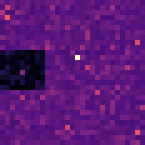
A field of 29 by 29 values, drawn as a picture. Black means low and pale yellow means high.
The ninth with the lowest average is the middle left. Overall the values sit about 30% of the way up the scale. An odd patch, lower than its surroundings, sits in the middle left. There are no regular stripes.
